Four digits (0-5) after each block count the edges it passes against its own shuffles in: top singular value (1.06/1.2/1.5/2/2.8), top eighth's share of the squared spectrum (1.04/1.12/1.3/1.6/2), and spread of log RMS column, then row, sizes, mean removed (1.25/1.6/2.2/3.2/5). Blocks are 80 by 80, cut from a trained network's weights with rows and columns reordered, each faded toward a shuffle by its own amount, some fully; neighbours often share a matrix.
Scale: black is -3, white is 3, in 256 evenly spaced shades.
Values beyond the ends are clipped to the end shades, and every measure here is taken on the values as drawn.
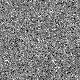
0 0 0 0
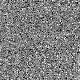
0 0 1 0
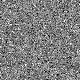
0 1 0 0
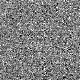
1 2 2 0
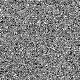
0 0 1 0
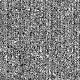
3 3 0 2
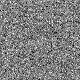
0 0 0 0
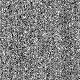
2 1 0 0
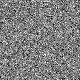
0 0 0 0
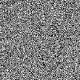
2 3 2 1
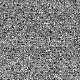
2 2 2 1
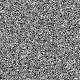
0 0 0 0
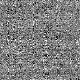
2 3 3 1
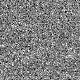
1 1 1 0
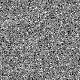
1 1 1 0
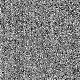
1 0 0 0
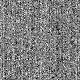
3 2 0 1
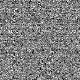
2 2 2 0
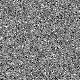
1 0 0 0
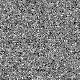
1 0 0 0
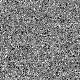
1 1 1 0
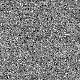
1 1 1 0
